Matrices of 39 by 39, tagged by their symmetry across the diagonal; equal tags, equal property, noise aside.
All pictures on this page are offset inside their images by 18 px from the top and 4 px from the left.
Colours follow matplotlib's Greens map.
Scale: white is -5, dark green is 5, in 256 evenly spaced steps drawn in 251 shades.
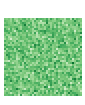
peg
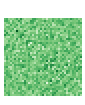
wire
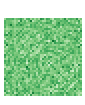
wire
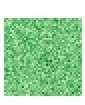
wire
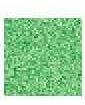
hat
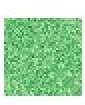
wire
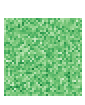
hat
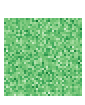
peg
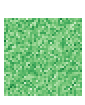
peg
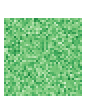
peg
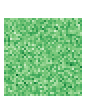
hat
